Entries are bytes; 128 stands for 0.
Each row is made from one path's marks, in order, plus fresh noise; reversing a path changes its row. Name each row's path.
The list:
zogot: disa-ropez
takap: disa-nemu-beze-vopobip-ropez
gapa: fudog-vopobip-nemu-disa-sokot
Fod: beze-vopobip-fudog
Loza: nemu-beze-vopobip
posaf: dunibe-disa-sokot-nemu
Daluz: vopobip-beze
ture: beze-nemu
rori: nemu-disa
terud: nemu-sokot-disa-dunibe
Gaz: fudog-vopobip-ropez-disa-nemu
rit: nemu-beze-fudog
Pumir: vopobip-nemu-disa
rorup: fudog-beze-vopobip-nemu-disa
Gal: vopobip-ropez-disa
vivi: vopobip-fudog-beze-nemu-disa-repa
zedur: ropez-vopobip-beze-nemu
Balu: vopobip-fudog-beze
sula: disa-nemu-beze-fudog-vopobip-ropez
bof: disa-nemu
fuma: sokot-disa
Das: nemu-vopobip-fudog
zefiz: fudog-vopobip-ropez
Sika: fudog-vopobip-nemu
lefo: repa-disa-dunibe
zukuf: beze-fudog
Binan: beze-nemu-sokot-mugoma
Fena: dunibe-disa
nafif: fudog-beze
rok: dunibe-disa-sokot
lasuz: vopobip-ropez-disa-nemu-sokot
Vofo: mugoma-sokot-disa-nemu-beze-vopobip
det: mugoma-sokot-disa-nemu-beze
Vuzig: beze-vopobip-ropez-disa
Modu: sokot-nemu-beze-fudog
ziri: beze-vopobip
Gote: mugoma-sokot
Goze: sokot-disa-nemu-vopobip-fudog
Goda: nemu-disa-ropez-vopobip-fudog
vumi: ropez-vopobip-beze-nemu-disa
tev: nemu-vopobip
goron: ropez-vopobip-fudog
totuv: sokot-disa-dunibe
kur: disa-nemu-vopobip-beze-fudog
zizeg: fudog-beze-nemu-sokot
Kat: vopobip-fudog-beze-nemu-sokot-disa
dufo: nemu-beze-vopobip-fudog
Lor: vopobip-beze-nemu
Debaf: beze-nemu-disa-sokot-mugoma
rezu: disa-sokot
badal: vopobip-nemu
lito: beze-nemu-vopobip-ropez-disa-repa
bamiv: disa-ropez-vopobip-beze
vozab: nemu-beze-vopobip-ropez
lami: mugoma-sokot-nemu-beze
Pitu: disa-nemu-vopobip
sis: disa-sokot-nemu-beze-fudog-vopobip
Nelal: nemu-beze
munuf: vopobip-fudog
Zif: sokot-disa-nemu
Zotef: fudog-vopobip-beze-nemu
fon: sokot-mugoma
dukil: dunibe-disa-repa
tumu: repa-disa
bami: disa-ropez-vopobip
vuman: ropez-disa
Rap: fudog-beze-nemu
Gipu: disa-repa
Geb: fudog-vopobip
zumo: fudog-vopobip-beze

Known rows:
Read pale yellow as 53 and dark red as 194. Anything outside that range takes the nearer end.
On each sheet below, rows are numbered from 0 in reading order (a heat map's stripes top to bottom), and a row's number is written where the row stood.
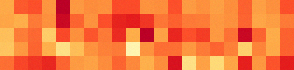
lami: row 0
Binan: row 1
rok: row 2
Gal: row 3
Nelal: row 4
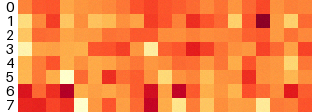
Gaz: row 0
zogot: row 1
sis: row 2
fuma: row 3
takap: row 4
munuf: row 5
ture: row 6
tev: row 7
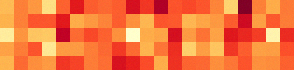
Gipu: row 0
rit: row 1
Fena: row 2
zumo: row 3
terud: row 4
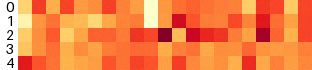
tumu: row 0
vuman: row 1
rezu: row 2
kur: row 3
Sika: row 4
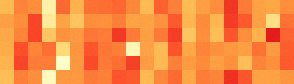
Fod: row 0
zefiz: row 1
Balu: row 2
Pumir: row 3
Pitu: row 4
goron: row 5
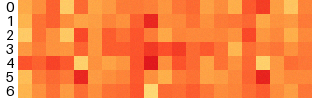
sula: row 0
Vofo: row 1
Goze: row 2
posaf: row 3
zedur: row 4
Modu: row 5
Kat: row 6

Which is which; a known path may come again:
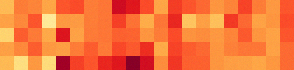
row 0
terud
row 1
zumo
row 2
det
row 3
gapa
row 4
fon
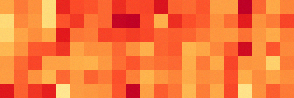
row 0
dukil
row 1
totuv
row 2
Debaf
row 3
rit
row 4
vozab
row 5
Das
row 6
Lor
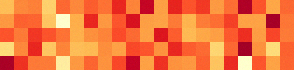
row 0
rok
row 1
Geb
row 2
Rap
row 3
zogot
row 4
badal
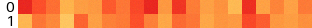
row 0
Sika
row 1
dufo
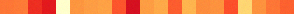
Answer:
Loza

